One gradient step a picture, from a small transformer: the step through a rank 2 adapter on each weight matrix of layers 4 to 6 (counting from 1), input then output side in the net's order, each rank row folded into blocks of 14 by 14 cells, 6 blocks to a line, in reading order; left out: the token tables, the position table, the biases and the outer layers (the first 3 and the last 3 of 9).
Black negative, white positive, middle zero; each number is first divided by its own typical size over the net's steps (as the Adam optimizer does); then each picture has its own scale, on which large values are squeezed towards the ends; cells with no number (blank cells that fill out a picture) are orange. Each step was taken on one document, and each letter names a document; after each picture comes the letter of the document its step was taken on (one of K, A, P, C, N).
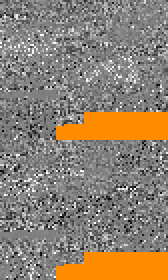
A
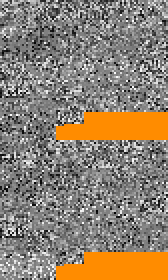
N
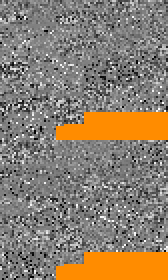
A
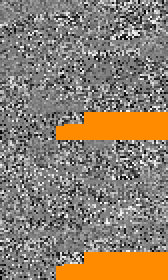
N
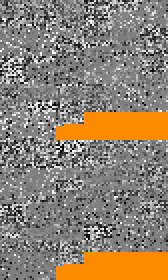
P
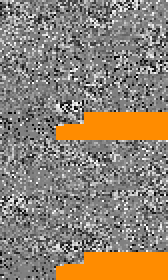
P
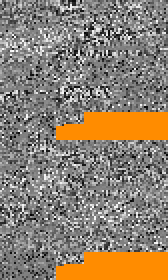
P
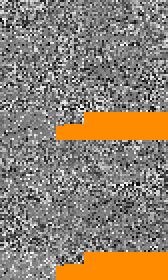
N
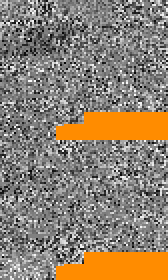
N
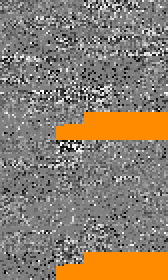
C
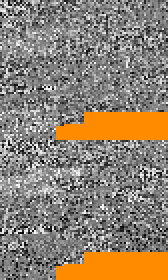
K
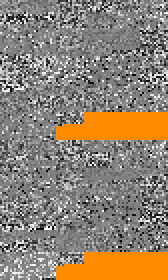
N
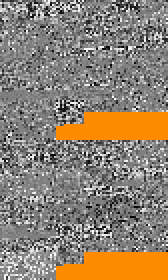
K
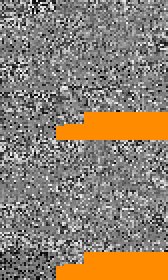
P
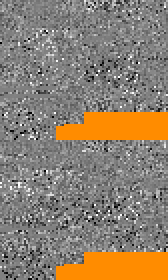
A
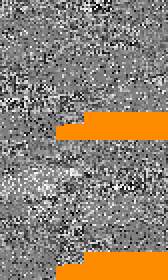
K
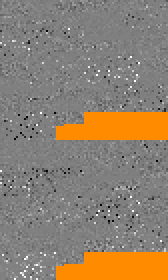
A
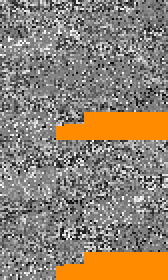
K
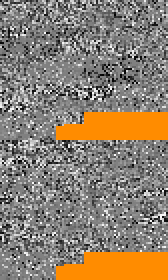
C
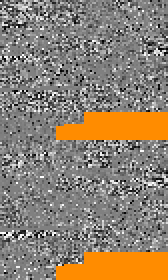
C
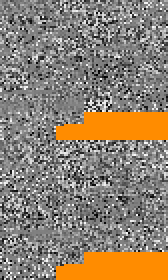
P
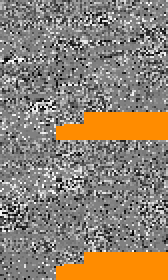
P
